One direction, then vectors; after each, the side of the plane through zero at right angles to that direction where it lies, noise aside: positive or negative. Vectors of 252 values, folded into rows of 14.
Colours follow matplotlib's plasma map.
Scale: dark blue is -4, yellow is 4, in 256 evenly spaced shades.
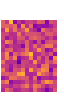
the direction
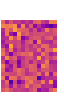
positive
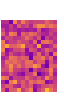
negative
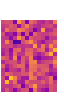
positive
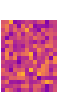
positive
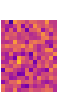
negative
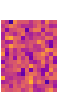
negative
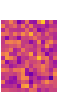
positive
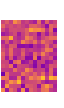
negative
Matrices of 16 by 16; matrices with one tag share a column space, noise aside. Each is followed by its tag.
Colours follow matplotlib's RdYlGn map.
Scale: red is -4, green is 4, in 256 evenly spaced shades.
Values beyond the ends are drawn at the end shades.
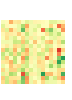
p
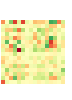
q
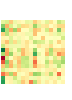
p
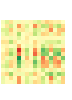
p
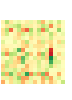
p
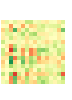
p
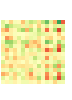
q
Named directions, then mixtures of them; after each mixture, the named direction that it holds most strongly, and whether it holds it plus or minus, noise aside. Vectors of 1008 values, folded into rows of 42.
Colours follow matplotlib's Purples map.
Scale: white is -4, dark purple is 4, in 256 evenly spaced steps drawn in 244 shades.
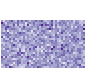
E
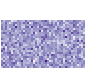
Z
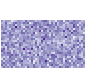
Z, plus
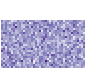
Z, plus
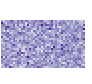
E, plus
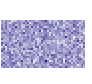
Z, plus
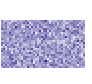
Z, plus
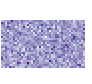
E, plus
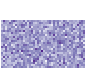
Z, minus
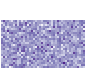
E, minus
